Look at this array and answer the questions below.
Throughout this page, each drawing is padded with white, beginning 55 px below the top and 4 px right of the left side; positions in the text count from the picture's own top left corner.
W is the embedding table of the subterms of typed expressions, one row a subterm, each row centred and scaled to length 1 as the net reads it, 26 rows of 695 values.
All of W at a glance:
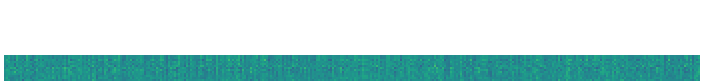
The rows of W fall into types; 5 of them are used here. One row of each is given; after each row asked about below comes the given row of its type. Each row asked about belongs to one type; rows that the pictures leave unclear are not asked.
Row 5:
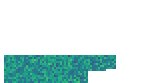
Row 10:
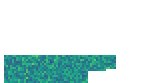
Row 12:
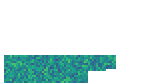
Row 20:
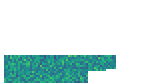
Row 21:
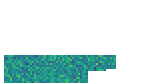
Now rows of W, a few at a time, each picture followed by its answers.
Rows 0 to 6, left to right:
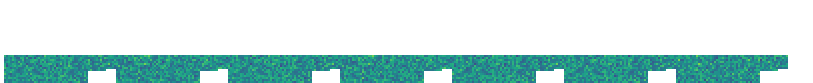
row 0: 5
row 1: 10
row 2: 5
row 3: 10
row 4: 5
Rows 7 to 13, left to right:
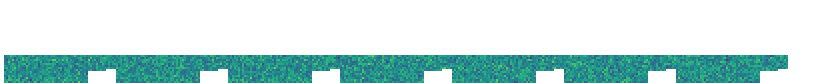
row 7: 20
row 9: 20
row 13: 12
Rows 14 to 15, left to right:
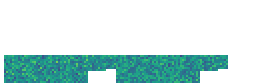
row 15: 5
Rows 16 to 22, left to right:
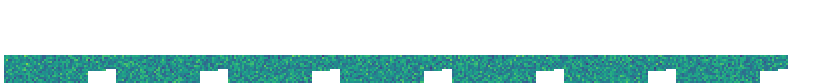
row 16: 10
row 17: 12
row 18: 20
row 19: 10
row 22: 5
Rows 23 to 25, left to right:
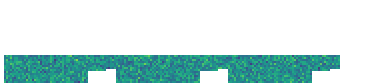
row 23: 21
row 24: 10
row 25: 21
